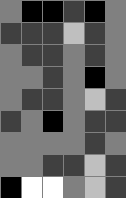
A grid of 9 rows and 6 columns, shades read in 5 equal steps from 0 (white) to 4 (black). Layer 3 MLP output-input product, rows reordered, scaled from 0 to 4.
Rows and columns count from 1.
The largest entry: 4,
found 6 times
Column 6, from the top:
2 2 2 2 3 3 2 3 3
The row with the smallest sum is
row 9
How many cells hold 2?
22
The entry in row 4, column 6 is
2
